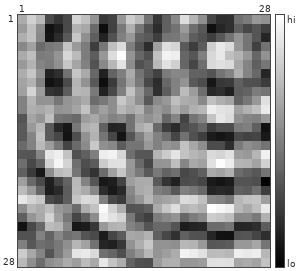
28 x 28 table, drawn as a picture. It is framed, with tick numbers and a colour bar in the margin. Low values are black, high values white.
The ninth with the lowest average is the top right. Stripes running across repeat 5 times from top to bottom. No overall slope runs across the table. Rings spread out from the top right.
